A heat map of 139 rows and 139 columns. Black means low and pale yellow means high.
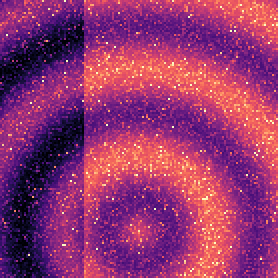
Concentric rings centre on the bottom middle. The histogram is bell-shaped. The right part is higher, past a seam about 30% of the way across.
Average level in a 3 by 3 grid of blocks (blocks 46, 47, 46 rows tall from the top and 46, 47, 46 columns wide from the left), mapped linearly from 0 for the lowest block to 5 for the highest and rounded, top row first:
0 5 5 / 0 5 5 / 0 2 5
